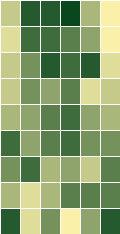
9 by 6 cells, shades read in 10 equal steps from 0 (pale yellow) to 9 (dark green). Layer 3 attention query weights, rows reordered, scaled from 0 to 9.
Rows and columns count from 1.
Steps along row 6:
down up up down same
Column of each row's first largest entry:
4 2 3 4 4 1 2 4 1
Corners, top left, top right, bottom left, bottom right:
2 0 8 8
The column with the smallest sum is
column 6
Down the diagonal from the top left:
2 7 8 6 4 5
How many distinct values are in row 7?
6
